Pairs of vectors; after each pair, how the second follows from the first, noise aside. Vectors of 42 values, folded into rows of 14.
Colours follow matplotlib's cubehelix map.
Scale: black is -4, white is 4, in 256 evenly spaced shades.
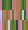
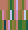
wrapped around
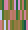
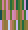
shuffled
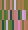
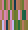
negated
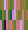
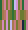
shuffled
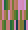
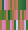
negated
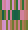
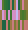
negated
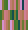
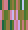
negated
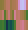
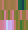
negated
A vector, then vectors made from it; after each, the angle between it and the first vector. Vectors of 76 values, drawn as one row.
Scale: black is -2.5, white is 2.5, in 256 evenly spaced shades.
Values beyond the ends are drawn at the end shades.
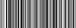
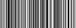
partly aligned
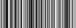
orthogonal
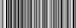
partly aligned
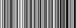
partly opposed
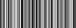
orthogonal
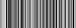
nearly parallel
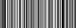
nearly opposite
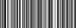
nearly opposite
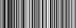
orthogonal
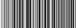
orthogonal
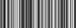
partly opposed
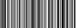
nearly opposite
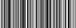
partly aligned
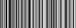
partly aligned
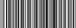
nearly parallel
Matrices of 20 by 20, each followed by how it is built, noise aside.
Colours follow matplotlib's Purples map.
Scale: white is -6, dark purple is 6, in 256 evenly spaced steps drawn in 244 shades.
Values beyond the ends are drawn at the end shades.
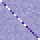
diagonal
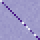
diagonal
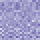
low rank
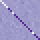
diagonal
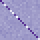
diagonal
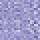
low rank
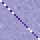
diagonal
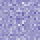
low rank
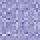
low rank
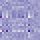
low rank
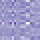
low rank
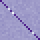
diagonal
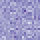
low rank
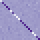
diagonal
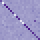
diagonal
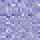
low rank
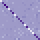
diagonal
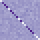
diagonal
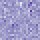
low rank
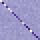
diagonal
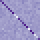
diagonal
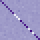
diagonal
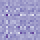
low rank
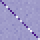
diagonal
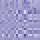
low rank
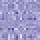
low rank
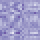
low rank
